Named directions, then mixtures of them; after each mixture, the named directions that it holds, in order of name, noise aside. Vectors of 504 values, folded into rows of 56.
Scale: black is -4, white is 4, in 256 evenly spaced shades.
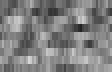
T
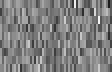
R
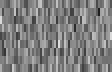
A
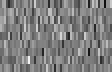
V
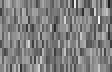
R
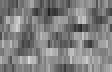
T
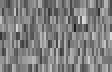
A, T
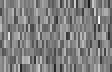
R, V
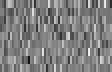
V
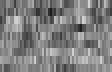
T, V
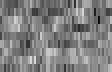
R, T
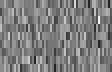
R, V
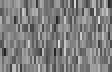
A, R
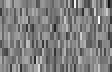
R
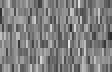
A, R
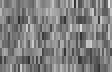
R, T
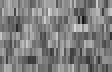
A, T
